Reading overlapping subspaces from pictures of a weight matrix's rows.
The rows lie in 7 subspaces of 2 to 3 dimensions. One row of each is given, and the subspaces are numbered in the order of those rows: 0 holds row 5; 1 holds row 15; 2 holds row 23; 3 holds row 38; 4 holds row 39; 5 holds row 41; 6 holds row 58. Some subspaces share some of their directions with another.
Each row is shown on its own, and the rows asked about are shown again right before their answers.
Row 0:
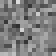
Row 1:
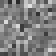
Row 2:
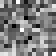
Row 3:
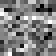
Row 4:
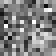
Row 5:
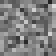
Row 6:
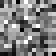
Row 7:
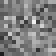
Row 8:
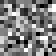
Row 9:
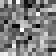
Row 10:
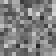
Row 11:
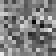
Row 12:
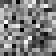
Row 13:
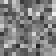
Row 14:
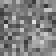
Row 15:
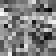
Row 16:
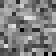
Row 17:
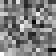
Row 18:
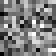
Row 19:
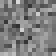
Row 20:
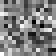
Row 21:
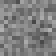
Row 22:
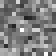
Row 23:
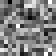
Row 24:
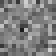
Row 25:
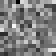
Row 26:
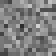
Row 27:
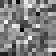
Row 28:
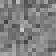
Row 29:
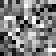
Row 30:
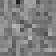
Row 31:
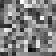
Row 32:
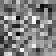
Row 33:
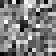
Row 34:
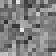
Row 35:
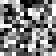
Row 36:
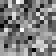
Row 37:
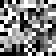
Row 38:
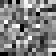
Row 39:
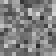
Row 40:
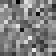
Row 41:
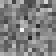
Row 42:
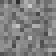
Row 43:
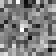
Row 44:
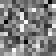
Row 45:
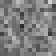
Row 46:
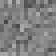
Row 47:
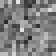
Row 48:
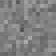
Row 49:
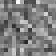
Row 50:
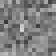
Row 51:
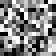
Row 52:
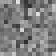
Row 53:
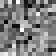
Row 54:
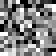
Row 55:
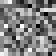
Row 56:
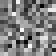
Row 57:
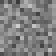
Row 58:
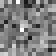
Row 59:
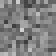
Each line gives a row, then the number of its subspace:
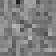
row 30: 3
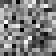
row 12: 1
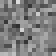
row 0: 6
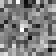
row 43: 6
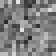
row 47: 1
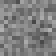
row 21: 5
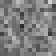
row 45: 3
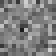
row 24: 6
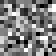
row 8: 0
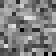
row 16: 2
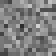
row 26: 3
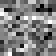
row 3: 1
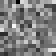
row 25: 5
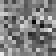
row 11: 5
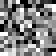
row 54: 5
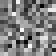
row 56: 0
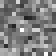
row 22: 2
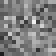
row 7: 1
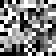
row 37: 0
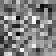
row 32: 1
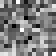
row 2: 2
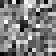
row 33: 5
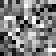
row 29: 1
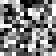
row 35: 4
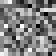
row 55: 3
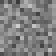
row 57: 0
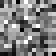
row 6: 2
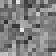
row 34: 6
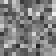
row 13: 4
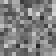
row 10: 4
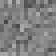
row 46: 2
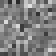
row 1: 2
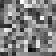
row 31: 4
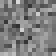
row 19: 6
